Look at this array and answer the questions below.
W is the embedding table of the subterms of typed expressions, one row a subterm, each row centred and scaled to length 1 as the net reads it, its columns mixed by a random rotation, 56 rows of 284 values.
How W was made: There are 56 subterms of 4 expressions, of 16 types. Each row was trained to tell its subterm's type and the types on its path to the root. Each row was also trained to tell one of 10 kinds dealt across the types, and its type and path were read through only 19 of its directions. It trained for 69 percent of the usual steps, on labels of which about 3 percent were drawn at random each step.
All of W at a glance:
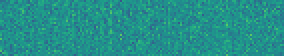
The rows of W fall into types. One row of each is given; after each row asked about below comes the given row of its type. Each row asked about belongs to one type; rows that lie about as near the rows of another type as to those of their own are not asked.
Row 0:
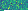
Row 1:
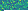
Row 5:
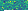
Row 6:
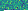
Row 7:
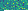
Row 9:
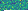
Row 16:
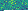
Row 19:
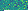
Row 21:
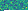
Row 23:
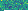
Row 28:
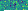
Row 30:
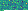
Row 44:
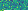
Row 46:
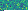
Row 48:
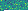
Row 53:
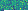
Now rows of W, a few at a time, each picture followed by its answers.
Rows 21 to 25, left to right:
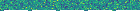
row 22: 19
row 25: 1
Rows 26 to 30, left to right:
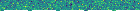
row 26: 7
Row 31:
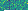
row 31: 53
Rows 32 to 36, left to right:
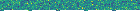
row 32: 16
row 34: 46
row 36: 9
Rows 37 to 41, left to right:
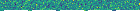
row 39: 46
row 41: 19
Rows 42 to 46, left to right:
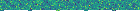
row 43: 19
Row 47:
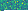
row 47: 16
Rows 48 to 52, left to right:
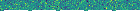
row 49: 7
